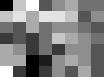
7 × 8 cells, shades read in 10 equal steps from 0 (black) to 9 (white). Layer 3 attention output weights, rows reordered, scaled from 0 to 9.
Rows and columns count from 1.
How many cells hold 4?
8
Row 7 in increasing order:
0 2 2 3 3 5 6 9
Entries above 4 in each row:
4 7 3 3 4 5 3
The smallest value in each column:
0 2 0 1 2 3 3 3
